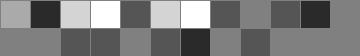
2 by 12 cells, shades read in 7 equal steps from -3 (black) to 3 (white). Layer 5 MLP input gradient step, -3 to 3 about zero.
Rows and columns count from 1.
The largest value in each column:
1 0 2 3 0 2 3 0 0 0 0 0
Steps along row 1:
down up up down up up down up down down up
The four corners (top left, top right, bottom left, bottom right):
1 0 0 0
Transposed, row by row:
1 0 / -2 0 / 2 -1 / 3 -1 / -1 0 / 2 -1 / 3 -2 / -1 0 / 0 -1 / -1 0 / -2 0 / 0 0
